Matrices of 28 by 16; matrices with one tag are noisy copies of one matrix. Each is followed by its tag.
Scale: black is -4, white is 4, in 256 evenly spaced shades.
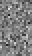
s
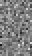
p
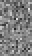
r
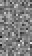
p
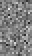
s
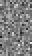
p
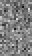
r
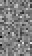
p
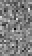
r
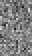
r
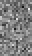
r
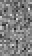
r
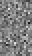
s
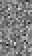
s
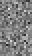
s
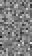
p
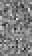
r
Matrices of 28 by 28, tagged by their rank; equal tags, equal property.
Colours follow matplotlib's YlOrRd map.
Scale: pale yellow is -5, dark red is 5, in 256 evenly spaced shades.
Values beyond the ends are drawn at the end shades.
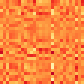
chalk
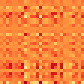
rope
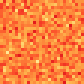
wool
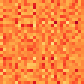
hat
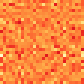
hat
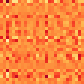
chalk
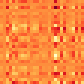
rope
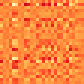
chalk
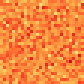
wool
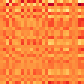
rope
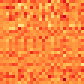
hat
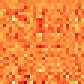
hat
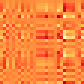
rope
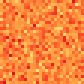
wool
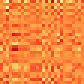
chalk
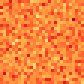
wool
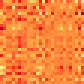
chalk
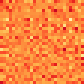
hat
